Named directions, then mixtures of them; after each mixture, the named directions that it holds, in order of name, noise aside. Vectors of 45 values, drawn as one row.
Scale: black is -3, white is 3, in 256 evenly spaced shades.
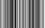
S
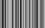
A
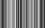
A, S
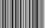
A, S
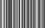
A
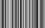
A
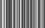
A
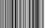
A, S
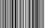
A, S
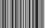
A, S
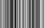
S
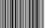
A, S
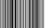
A, S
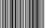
A, S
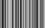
A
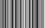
A, S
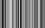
A, S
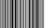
A, S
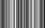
S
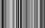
A, S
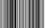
S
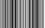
A, S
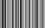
A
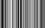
A, S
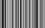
A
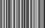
A, S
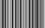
A, S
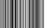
A, S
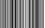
A, S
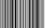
A, S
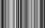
A, S
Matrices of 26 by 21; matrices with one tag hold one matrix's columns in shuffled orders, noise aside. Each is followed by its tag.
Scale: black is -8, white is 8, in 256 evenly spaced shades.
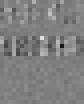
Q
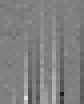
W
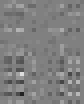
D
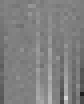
W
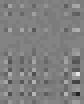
D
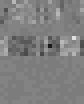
Q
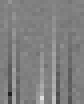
W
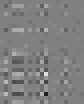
D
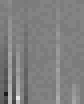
W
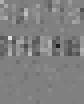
Q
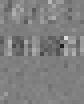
Q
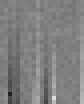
W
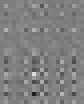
D
